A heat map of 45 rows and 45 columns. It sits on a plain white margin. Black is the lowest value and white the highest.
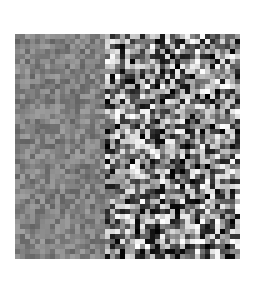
Mirror symmetry: none. Histogram: bell-shaped. Stripes: none. Average level on the scale: 50%. Seam: vertical, 40% of the way across, the left part calmer. Slope: none.
